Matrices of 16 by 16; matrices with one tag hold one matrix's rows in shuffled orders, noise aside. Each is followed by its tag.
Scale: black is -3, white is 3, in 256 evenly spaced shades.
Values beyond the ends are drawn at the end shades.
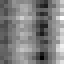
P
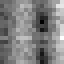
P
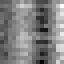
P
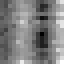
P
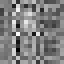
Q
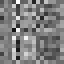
Q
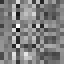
Q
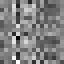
Q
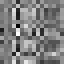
Q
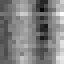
P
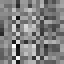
Q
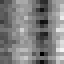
P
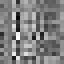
Q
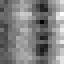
P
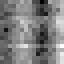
P
